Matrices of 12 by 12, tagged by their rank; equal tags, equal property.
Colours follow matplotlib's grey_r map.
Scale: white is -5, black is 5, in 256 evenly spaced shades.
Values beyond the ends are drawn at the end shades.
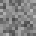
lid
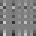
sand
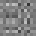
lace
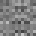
lace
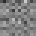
lace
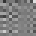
lace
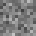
lid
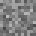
lid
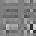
lace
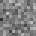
lid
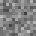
lid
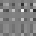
sand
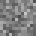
lid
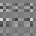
sand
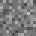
lid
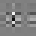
sand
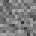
lid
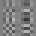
sand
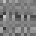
lace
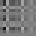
sand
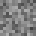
lid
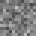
lid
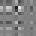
sand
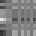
sand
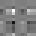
sand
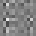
lace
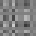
sand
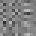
lace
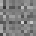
lace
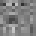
lace
